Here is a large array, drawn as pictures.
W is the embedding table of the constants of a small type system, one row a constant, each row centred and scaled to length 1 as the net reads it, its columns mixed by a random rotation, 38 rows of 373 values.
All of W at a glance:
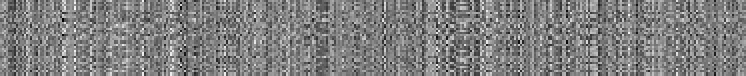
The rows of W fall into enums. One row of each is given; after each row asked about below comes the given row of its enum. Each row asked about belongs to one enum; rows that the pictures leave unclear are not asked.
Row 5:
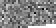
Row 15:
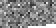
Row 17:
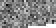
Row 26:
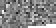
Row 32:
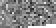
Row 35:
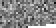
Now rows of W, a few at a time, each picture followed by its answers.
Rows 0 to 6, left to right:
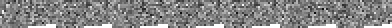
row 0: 26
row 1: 15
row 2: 32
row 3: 15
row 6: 17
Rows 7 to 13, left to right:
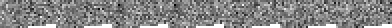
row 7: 32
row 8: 5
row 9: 17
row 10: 17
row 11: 15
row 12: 35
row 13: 35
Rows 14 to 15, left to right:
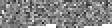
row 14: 26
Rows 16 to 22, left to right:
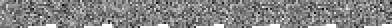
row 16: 32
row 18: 35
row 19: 35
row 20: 5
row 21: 5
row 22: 35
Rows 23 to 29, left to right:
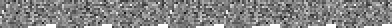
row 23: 26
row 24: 32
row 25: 15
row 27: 26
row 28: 17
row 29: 15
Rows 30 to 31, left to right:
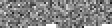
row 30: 15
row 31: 35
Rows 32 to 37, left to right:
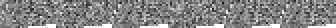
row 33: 15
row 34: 26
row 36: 26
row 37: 26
